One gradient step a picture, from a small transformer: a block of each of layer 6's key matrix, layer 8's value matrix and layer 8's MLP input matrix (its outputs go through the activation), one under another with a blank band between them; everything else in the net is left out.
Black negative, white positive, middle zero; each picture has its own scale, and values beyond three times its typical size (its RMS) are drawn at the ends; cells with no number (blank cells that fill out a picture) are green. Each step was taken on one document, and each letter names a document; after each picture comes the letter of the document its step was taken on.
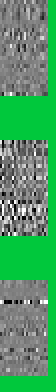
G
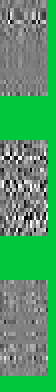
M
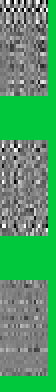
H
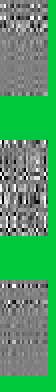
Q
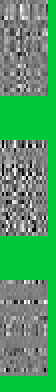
G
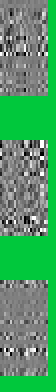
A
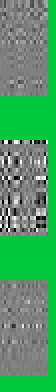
Q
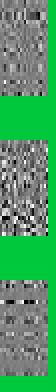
H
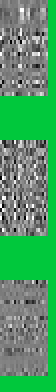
G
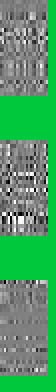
M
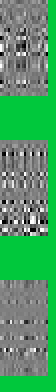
A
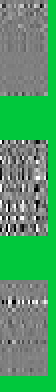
Q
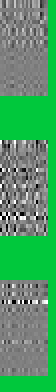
Q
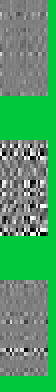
A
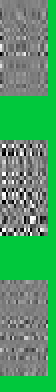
A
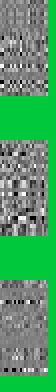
G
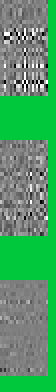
M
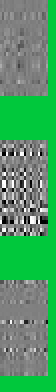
A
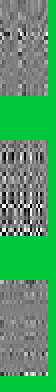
A
